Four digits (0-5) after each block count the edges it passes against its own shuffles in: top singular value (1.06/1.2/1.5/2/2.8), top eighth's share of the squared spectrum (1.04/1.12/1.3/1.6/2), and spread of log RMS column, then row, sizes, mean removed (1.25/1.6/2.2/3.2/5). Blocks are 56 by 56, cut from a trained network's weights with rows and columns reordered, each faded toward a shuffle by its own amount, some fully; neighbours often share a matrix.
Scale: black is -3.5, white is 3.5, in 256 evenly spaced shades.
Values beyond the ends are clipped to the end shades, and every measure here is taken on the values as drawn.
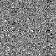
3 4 2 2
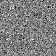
1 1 0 1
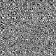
3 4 2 2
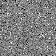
2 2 0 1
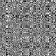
4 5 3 3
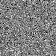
0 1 0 0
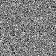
2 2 0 0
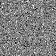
0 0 0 0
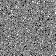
1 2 1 0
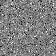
0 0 0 0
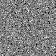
1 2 0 0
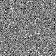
3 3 1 1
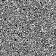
2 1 0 0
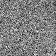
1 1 0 0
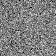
0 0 0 0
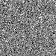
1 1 0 0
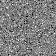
1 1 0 0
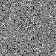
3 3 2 1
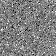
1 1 0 0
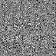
3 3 2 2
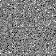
2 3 1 1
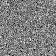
0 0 0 0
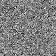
2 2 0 1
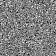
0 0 0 0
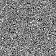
2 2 0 1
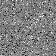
1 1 0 0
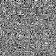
3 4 2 2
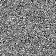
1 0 0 0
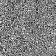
2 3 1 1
